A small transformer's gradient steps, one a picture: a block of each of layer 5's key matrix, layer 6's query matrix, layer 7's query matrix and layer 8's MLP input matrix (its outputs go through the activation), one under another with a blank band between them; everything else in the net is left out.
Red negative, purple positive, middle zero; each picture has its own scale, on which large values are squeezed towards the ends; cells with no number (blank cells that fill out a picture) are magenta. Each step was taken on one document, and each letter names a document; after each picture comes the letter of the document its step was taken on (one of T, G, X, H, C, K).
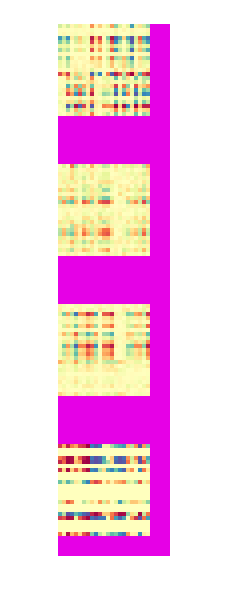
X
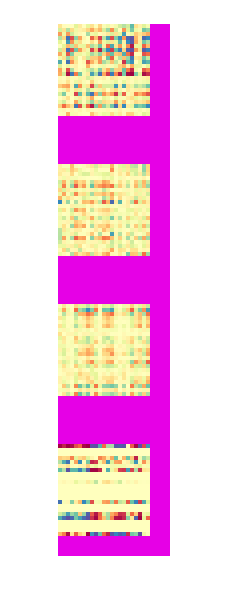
X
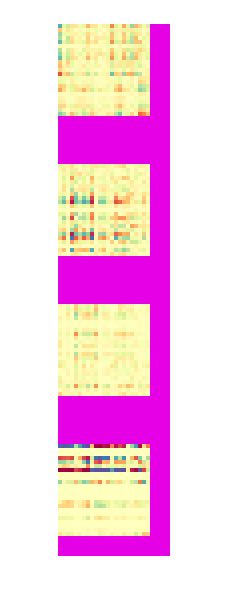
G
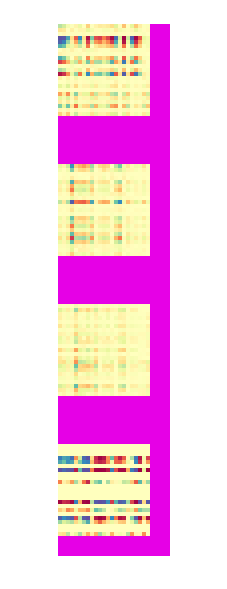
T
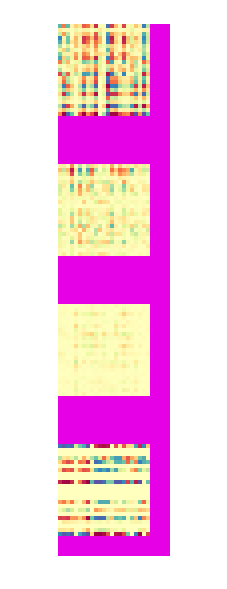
G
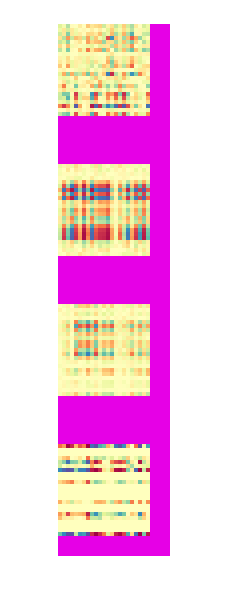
X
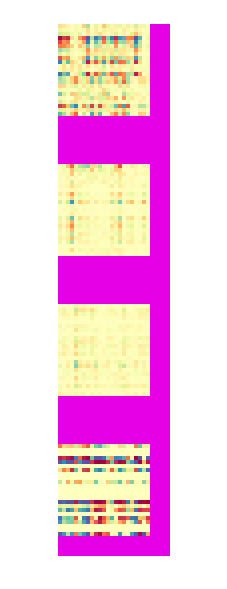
T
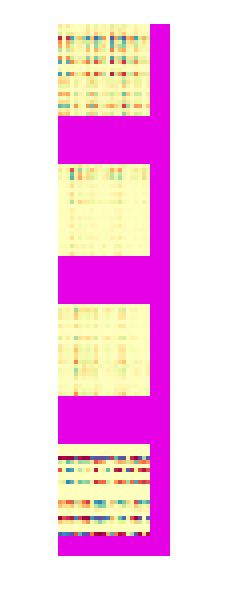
T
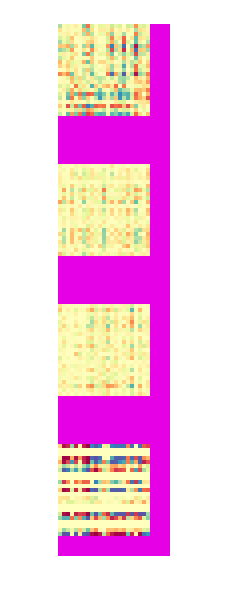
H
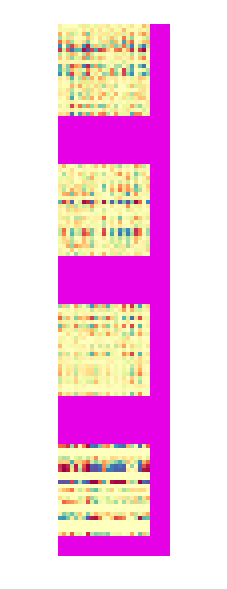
H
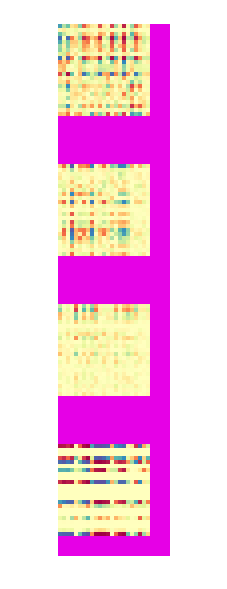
G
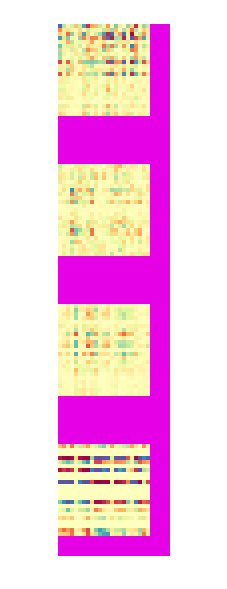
G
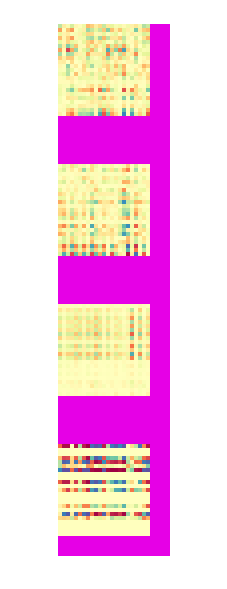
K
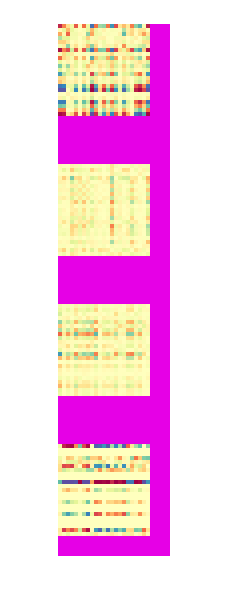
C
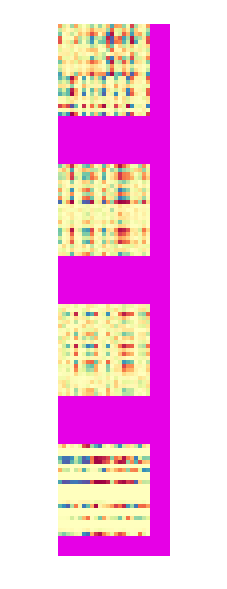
G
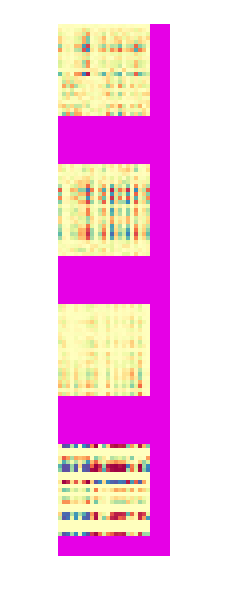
H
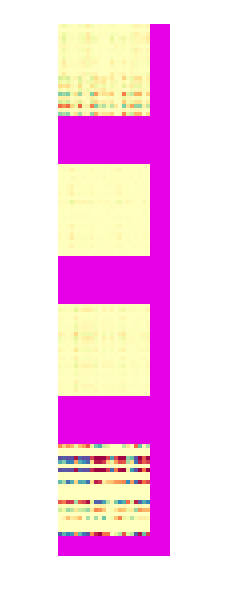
T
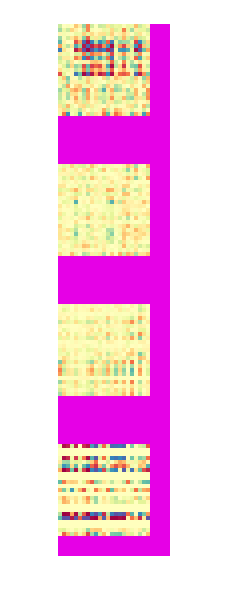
H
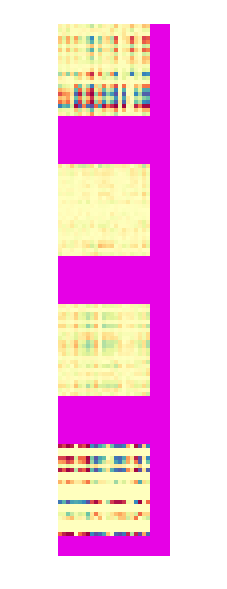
X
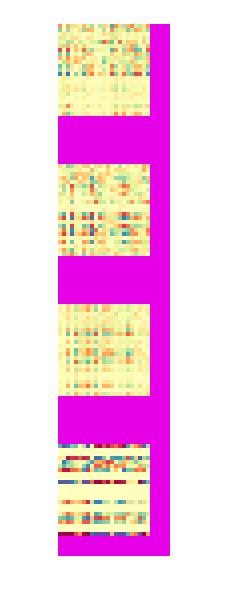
C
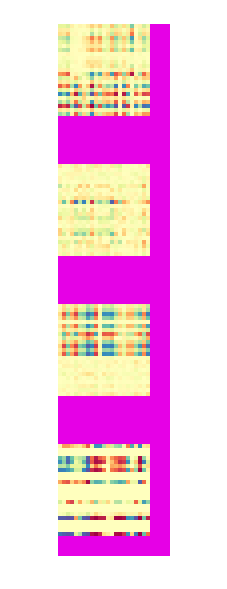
X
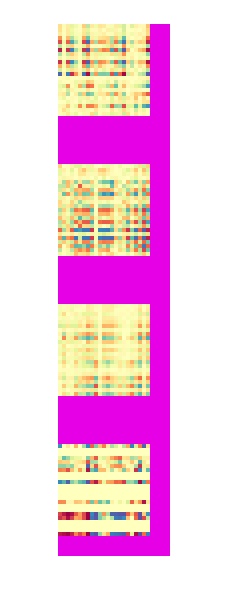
X
